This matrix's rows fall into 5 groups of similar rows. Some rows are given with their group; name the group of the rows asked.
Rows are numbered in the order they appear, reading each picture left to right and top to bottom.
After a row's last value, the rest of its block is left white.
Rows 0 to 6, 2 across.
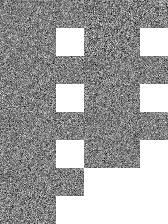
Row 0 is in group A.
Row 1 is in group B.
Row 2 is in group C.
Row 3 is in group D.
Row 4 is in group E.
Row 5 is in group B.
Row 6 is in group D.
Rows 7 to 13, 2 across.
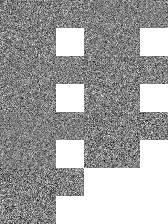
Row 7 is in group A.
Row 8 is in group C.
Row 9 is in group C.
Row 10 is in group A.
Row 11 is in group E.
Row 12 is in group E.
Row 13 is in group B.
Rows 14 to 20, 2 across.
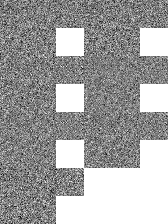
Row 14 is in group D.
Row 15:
D
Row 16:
C
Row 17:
E
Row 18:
C
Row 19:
C
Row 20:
B
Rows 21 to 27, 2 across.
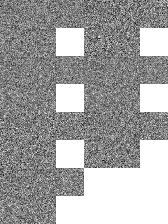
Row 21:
D
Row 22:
B
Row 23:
A
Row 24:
A
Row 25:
C
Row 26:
B
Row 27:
A
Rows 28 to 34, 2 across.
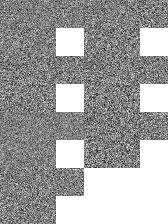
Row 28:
E
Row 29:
E
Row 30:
D
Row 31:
D
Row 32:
A
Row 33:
B
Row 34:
C
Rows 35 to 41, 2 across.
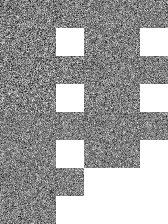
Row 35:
D
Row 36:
C
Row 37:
A
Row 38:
D
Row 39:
A
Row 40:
A
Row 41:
B
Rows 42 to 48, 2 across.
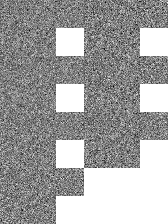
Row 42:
E
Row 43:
E
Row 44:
A
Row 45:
E
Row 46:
C
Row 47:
B
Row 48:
C
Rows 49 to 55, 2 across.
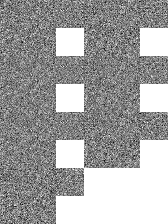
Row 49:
C
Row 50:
E
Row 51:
C
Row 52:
E
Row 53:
C
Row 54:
E
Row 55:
B
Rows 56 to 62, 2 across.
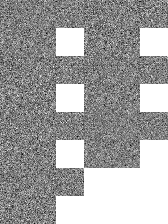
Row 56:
E
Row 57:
E
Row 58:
A
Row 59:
E
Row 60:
C
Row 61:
E
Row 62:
D
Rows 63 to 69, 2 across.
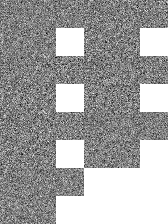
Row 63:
E
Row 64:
C
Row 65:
E
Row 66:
D
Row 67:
C
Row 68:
D
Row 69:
A
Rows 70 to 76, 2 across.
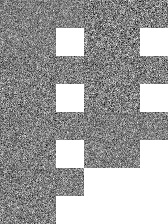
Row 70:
A
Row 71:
E
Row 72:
B
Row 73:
D
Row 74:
E
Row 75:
A
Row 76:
A
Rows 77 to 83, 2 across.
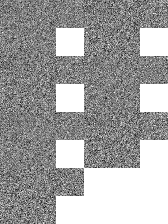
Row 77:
B
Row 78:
B
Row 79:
B
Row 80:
C
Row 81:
E
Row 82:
B
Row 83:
D
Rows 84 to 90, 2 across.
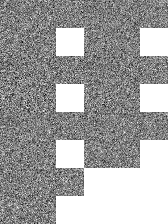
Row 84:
C
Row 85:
B
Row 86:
D
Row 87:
B
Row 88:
D
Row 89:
A
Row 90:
A
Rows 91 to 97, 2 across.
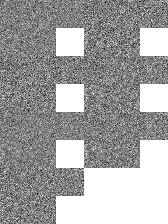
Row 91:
C
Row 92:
E
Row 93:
D
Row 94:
A
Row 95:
A
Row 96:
A
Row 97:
C
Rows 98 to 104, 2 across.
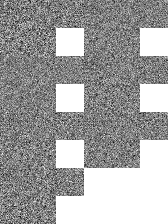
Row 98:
D
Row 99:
D
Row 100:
C
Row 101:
D
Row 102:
E
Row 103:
E
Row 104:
B
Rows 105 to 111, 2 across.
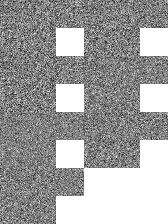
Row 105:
B
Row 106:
D
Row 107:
B
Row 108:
A
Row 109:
A
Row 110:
E
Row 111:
C
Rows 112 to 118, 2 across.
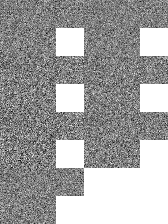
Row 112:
E
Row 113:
E
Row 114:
B
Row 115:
A
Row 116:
B
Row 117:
D
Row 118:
D
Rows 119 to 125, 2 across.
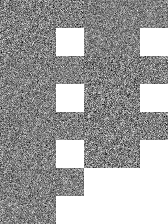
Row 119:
C
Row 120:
A
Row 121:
C
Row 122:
B
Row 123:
E
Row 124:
C
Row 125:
A
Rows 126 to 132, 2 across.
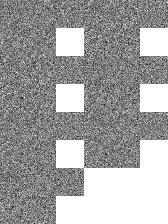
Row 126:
E
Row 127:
C
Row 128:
C
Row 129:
E
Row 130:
C
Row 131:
C
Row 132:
D
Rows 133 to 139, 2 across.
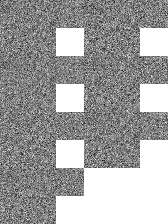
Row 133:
B
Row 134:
D
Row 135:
B
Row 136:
E
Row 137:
C
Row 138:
B
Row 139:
D
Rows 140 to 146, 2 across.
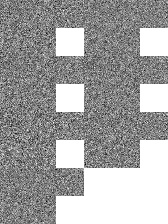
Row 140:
E
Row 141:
C
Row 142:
B
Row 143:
B
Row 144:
A
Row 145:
C
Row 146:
E
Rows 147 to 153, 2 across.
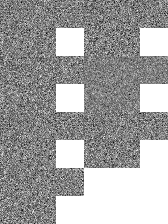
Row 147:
E
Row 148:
D
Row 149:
A
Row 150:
A
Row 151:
E
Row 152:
E
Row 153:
C
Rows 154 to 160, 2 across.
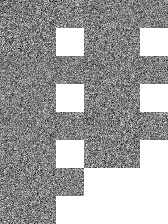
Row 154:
B
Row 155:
D
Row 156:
D
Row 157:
D
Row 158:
B
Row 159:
B
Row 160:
C
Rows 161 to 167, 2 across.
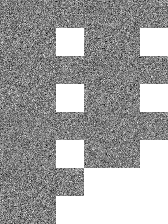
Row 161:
E
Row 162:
B
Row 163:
A
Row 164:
E
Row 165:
E
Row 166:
A
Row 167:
B
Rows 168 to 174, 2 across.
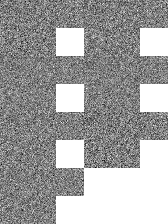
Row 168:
B
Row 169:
A
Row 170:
A
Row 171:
B
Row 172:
C
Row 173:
B
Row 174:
C
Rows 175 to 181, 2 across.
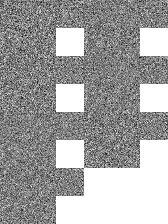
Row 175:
A
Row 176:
E
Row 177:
C
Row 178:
E
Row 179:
A
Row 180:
C
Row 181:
C
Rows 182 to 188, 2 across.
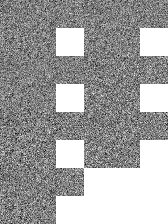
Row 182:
B
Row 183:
D
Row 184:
D
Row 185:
A
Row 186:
D
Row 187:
C
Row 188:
B
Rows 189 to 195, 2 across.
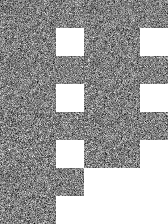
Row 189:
B
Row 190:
D
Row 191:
C
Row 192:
C
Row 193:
A
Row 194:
C
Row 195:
D
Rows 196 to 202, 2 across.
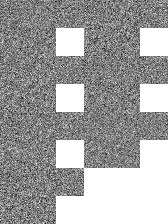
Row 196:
E
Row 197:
B
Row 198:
C
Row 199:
E
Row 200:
A
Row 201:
C
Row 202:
D
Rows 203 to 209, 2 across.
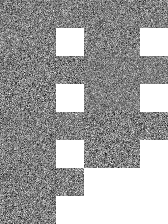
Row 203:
A
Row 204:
E
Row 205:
D
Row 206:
A
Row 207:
B
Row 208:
D
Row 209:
B
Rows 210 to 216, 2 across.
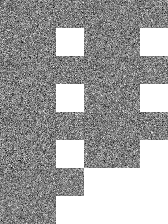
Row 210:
C
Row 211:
E
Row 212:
D
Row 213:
A
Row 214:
B
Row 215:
E
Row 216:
A
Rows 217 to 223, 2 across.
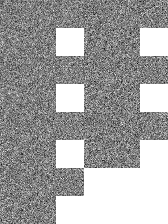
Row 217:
A
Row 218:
E
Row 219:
A
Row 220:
C
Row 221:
C
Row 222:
B
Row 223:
C
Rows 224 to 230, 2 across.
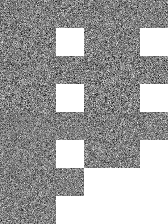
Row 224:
E
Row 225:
C
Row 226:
D
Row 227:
D
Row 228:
E
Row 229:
A
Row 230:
C
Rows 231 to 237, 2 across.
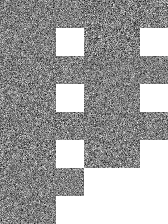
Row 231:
C
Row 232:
B
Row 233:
A
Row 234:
D
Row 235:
E
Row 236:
A
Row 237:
C
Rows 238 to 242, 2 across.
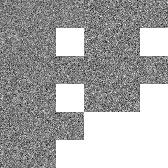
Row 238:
A
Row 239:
C
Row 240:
E
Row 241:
A
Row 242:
E
